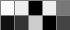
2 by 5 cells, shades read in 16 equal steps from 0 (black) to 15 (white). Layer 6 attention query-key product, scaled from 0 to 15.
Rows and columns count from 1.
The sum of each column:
16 17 12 14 11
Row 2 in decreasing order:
12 4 3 1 0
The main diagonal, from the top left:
15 3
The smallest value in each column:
1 3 0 0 4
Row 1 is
15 14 0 14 7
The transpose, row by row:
15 1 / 14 3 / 0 12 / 14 0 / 7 4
